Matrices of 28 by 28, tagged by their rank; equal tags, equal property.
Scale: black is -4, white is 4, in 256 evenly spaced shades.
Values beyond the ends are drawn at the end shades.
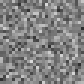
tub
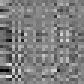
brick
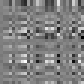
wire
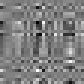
wire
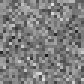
tub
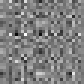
brick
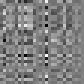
wire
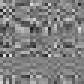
brick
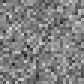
tub
